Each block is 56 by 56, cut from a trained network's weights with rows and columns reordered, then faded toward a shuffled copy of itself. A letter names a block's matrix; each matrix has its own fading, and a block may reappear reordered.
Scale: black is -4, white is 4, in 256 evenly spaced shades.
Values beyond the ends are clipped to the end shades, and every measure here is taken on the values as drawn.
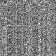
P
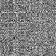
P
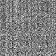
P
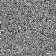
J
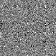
J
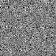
J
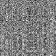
P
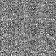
P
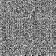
P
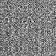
P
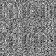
P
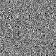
J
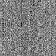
P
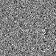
J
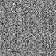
P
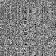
P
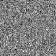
J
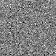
J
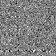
J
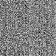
P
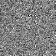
J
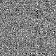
J
